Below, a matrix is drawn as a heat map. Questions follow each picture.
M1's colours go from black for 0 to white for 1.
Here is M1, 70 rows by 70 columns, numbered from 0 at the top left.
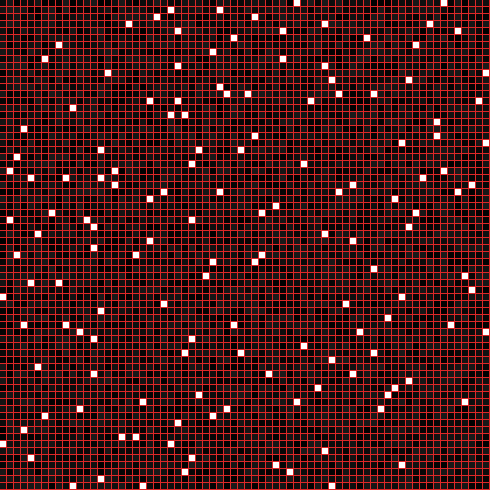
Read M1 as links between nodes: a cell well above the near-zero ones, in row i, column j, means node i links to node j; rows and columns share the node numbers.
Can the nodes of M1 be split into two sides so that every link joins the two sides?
no
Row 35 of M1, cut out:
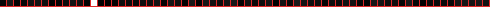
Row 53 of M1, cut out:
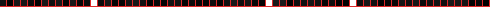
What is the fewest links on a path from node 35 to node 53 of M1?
2
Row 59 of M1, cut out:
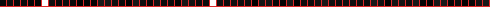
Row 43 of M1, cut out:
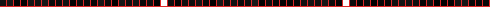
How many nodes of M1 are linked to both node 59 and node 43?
0
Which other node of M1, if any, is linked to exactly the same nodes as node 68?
node 44
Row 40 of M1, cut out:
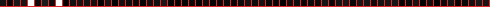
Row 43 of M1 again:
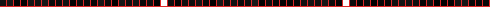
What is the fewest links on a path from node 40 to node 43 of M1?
5
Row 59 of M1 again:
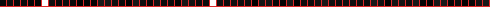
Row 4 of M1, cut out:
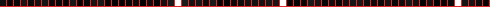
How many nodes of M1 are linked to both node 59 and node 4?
0
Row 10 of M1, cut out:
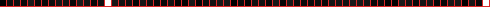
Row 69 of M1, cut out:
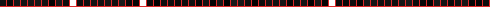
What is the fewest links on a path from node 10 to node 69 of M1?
1
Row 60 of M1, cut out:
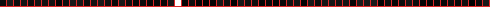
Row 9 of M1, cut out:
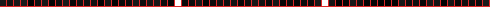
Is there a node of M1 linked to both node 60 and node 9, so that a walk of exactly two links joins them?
yes
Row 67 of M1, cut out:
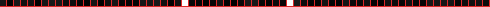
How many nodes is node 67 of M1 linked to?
2
